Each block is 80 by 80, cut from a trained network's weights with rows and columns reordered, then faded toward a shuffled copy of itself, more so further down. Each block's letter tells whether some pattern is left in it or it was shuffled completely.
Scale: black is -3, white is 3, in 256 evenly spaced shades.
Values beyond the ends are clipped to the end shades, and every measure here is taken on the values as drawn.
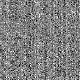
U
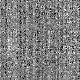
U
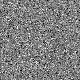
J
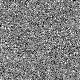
J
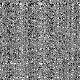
U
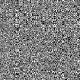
U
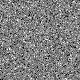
J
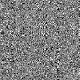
U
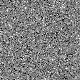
J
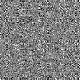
U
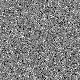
J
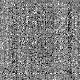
U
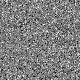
J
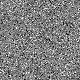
J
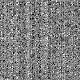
U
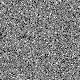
J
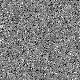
J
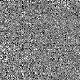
U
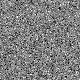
J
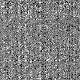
U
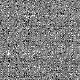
U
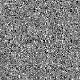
U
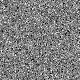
J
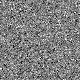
J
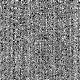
U
